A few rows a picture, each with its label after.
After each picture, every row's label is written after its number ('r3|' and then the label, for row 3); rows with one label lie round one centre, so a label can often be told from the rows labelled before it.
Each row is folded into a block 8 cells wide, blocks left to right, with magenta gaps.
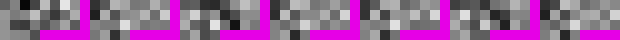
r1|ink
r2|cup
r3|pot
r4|cup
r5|cup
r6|pot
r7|cup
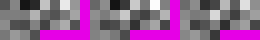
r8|ink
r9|ink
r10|ink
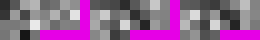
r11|cup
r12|pot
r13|pot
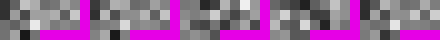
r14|cup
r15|cup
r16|ink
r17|pot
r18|cup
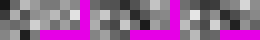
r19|cup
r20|pot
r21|pot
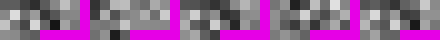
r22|pot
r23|cup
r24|pot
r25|ink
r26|pot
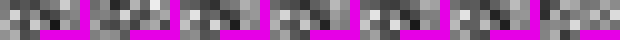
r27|pot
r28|ink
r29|pot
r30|pot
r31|pot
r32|pot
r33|cup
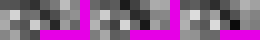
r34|pot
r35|pot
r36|pot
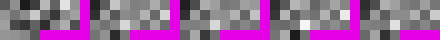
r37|ink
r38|cup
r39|cup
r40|cup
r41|cup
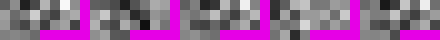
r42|ink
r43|pot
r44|ink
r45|cup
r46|ink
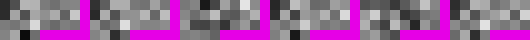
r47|cup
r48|cup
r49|ink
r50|cup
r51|pot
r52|cup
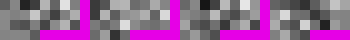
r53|ink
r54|cup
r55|ink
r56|pot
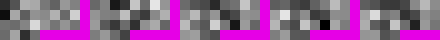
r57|cup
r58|ink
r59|pot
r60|pot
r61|pot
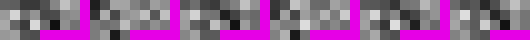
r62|pot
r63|cup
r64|pot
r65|cup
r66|pot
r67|pot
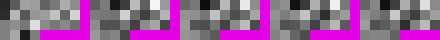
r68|cup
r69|ink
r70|ink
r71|ink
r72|ink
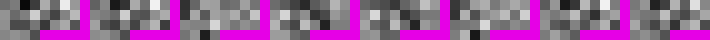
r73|ink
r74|ink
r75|cup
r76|pot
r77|pot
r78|cup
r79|ink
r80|ink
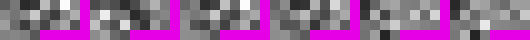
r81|ink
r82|pot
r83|ink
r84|ink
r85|cup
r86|cup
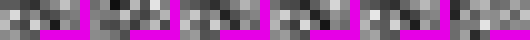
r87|pot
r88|ink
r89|pot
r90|pot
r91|pot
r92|cup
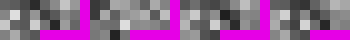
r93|pot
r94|cup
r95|pot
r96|pot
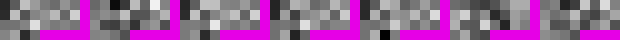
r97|cup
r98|ink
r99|cup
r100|cup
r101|cup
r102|pot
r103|ink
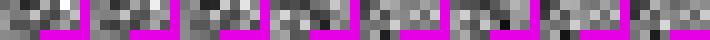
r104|ink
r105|ink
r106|ink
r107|pot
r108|cup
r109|pot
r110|cup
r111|cup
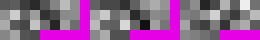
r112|pot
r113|pot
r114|ink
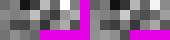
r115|ink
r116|ink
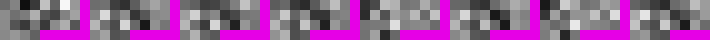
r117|ink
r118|pot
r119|pot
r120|pot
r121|cup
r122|pot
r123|cup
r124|pot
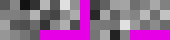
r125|ink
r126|cup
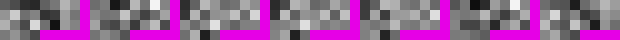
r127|pot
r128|ink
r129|cup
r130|cup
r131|cup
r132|ink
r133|pot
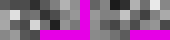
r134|pot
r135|ink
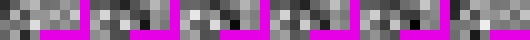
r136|cup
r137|pot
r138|pot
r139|pot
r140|pot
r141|cup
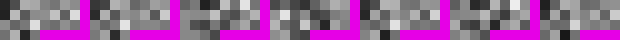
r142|cup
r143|cup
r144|ink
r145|pot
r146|cup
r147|ink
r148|cup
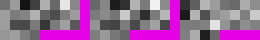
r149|ink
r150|ink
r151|cup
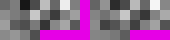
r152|ink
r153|ink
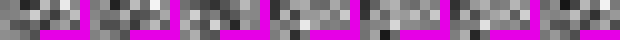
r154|ink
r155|ink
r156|pot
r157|cup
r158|cup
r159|cup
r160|ink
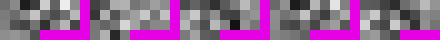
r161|ink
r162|cup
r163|pot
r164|ink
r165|pot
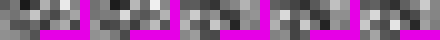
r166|ink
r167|ink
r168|pot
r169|pot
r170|pot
